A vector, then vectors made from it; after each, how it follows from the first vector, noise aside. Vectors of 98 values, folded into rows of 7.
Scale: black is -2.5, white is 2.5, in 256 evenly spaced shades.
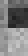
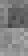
shrunk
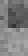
shrunk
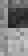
copied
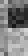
copied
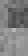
shrunk
